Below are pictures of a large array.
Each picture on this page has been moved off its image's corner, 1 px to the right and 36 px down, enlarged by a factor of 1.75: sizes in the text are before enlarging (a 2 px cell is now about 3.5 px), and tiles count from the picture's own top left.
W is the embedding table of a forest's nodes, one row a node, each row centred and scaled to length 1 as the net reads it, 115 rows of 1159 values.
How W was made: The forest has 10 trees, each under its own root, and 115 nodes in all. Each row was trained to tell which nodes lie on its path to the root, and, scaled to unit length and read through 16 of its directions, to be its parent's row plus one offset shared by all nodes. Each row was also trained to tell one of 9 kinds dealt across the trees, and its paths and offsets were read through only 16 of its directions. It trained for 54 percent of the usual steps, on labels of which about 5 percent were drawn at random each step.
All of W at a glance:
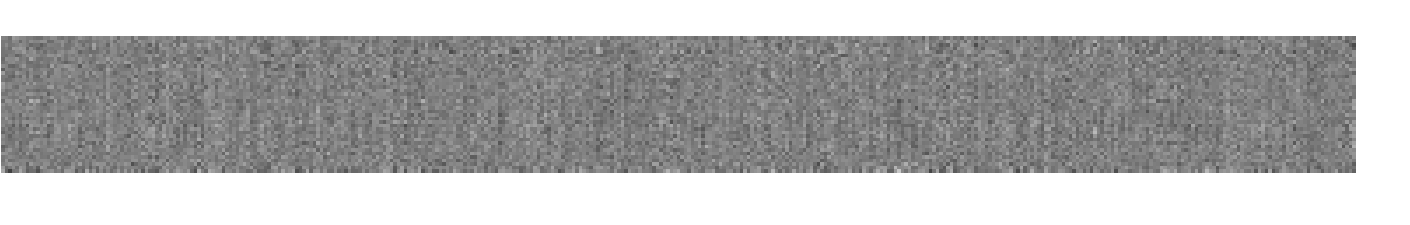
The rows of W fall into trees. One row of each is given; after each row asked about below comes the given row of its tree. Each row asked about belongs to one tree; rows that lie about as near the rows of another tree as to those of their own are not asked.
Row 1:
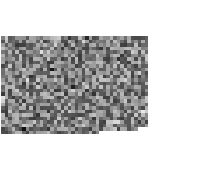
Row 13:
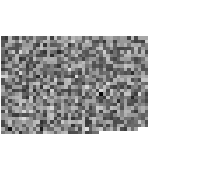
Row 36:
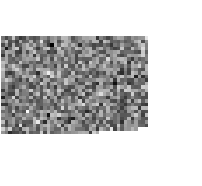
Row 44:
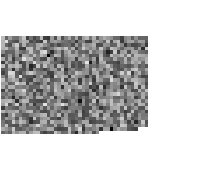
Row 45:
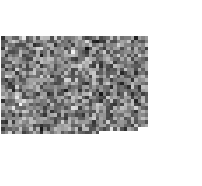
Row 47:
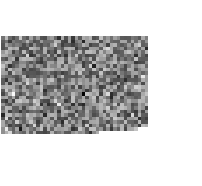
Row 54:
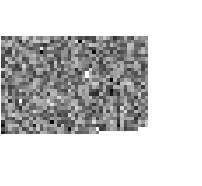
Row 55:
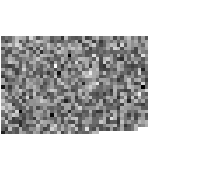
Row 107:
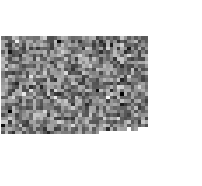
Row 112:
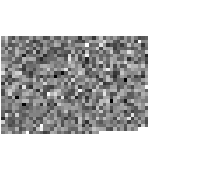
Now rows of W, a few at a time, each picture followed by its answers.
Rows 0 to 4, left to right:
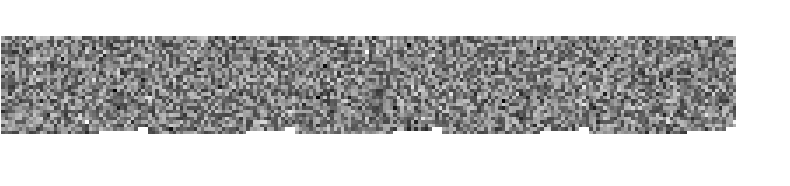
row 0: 54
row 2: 36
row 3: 47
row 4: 54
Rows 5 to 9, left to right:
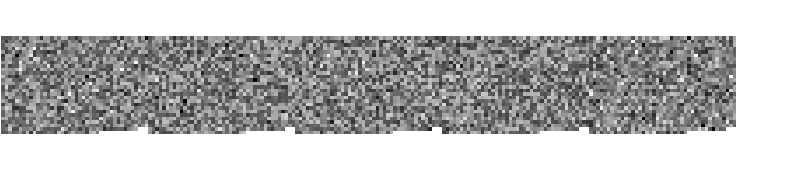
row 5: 47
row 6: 36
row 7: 1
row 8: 1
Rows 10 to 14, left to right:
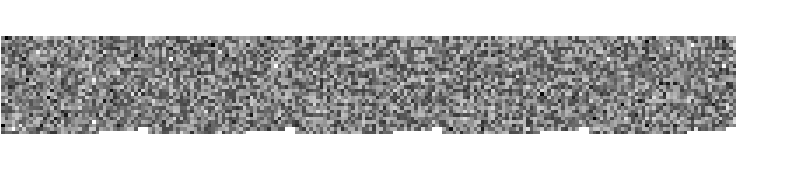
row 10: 54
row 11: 112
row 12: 13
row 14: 54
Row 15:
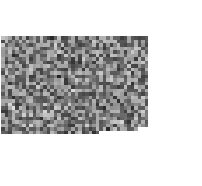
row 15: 44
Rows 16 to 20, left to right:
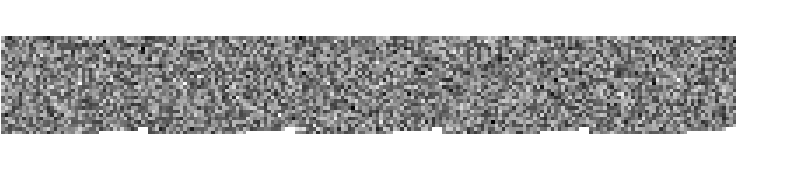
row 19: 54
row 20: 55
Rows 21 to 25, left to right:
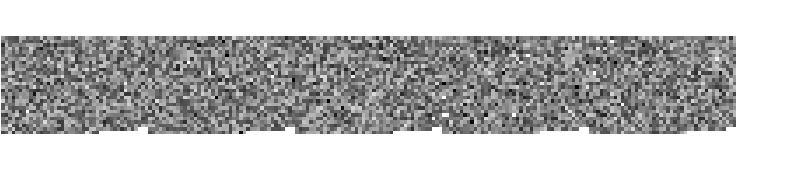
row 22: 1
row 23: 54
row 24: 112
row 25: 112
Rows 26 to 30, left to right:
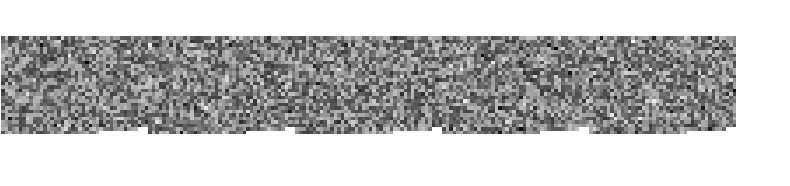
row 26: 47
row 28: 36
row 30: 112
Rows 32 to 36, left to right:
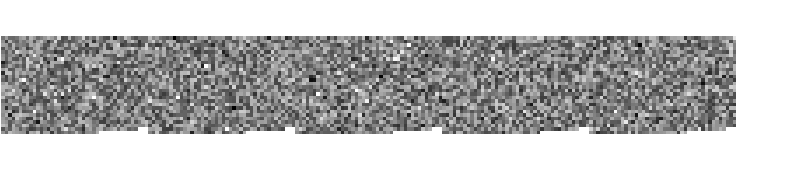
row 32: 1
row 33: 112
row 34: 47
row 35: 47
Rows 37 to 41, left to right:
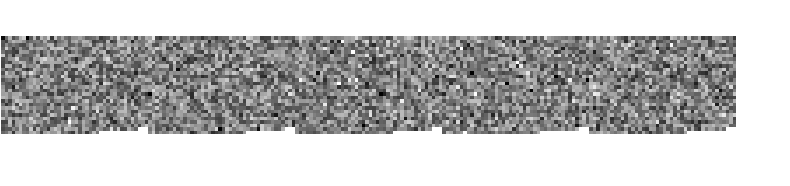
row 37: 45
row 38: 44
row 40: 55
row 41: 44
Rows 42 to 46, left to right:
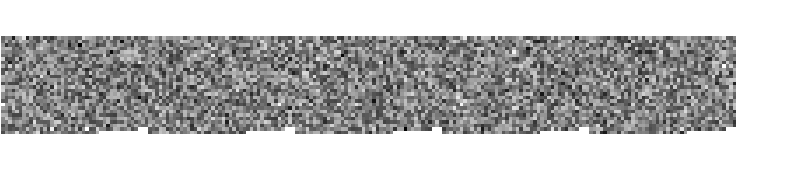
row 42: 44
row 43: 55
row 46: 112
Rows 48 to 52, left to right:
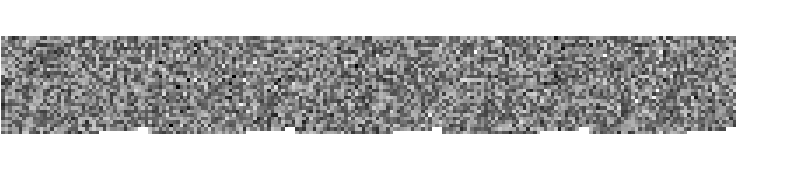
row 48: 13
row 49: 36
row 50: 1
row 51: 1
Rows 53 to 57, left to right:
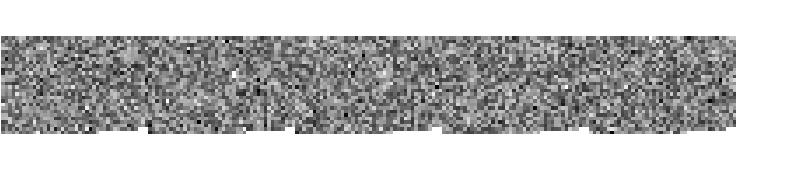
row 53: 44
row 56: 47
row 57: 36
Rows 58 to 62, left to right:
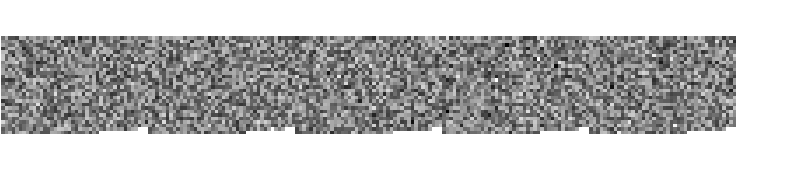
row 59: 55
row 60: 47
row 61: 54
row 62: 44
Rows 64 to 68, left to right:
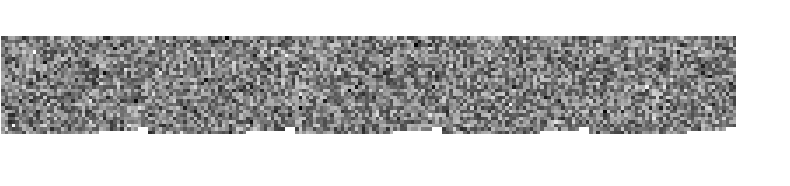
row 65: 1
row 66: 44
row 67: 1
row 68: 107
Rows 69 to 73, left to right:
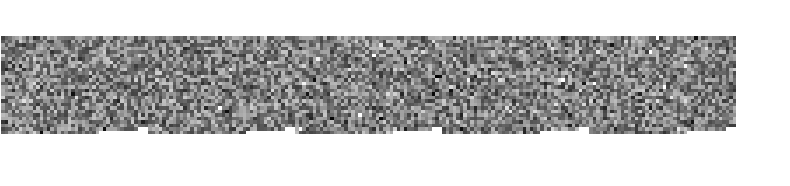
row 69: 1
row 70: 47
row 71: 36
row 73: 1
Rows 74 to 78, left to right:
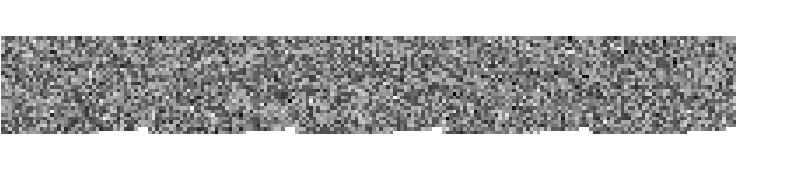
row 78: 36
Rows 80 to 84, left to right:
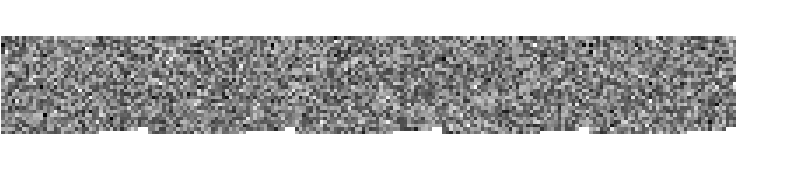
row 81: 36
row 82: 47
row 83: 54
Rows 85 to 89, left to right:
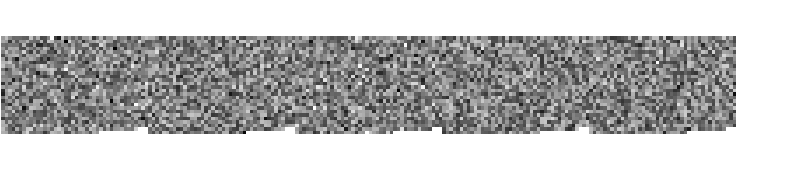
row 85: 36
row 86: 47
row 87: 36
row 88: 107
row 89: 36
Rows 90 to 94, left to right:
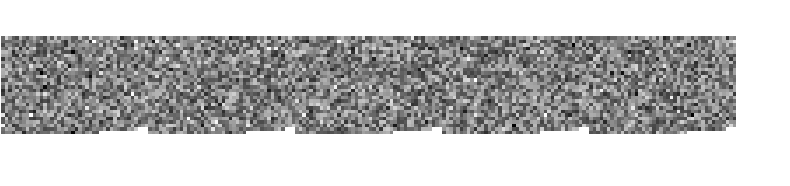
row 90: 47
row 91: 45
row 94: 112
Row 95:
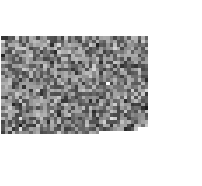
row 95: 107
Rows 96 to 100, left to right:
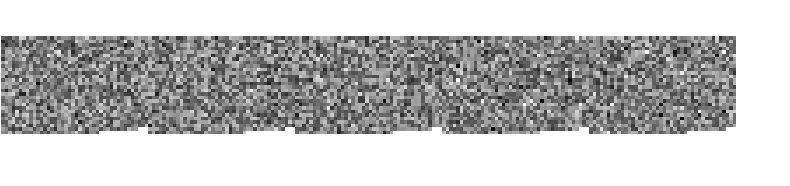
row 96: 47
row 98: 55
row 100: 55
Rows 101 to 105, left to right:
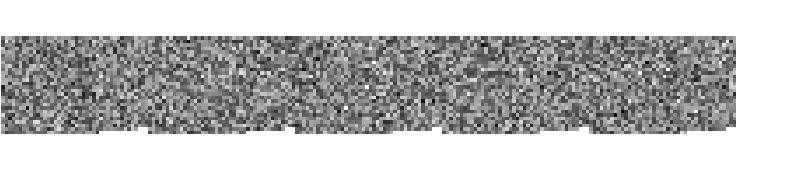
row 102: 107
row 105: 36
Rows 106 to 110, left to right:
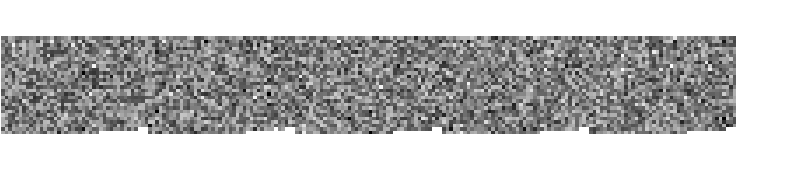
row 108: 54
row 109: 55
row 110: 1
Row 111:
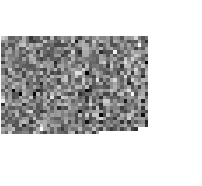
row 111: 112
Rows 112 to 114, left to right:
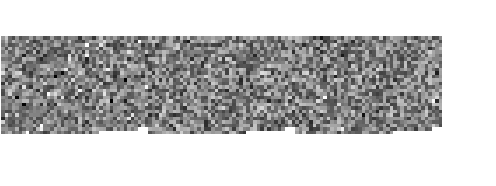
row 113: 13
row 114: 112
